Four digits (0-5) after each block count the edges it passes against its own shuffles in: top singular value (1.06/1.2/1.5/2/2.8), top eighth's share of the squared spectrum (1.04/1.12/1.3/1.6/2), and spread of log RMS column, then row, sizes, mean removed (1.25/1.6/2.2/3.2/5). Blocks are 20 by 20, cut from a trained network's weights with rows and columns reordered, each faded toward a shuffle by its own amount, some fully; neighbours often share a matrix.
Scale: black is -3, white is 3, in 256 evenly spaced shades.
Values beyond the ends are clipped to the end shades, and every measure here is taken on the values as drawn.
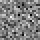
1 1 0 0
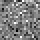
1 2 0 0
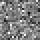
0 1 0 0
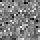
0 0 0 0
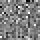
2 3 1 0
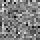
1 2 0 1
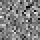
0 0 0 0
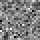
0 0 0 0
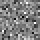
0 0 0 0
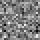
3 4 1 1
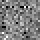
2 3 1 0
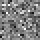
1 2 0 1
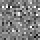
2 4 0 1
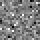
0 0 0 0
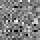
2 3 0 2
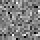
2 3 0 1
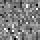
1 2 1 0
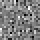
1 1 0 0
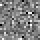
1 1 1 0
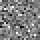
0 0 0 0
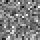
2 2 0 1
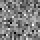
0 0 0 0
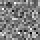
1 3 0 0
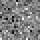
1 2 1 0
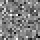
1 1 0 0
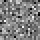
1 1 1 0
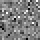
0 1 0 0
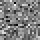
2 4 0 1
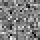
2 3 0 1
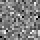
1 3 0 0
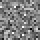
0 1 0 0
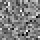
1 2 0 0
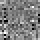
2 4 1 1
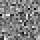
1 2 0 0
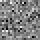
1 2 0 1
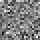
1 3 0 0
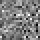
2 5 1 2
